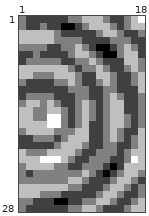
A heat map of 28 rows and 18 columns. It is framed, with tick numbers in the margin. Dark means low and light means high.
No single row or column stands out from its neighbours. There is no overall slope. Concentric rings centre on the middle left. The texture is blotchy. On average the colour sits 50% of the way up the scale.
